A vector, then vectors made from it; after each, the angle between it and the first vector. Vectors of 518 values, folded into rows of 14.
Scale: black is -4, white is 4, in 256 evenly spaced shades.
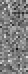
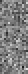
partly aligned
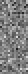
nearly parallel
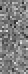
orthogonal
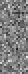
nearly parallel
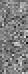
orthogonal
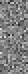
partly aligned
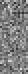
nearly parallel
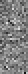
orthogonal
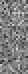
nearly opposite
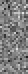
nearly opposite
